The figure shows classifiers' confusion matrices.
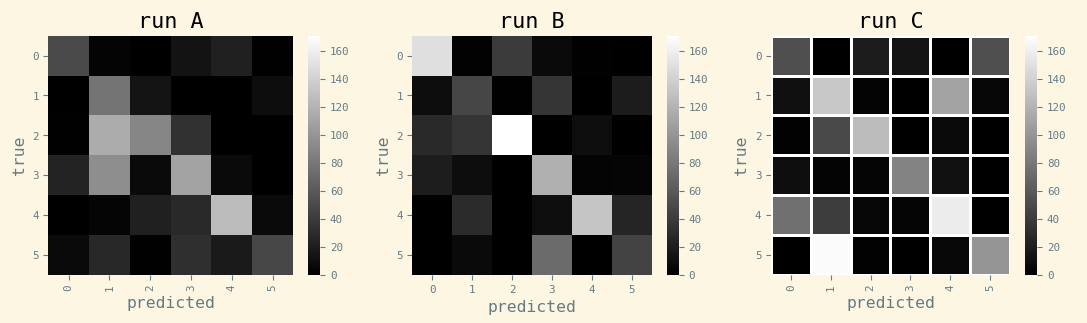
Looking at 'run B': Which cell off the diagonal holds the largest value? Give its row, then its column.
5, 3
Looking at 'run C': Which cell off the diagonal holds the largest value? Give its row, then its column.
5, 1
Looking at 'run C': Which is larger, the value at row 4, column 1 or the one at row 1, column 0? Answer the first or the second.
the first
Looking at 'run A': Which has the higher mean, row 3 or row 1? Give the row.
3
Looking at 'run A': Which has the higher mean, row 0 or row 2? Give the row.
2
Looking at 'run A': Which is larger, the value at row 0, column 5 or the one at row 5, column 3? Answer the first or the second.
the second
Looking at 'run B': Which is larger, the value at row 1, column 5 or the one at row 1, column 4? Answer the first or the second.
the first
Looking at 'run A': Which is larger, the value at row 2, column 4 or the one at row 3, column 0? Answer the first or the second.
the second
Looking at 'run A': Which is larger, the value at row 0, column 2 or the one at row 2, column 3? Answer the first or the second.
the second
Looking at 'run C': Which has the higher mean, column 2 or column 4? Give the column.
4
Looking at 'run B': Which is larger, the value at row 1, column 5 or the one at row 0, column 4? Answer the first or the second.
the first
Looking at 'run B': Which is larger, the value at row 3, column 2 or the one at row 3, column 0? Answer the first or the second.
the second
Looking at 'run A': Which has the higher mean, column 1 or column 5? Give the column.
1
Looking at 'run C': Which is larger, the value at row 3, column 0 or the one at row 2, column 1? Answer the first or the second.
the second
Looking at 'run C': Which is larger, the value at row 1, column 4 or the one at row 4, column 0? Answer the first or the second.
the first
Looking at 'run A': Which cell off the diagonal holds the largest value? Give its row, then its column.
2, 1
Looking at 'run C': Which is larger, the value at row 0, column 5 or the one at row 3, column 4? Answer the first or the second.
the first
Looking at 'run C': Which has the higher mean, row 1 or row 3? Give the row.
1
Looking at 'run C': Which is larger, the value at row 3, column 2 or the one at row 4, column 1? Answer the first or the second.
the second
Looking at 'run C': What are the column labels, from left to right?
0, 1, 2, 3, 4, 5
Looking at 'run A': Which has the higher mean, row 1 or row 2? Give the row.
2
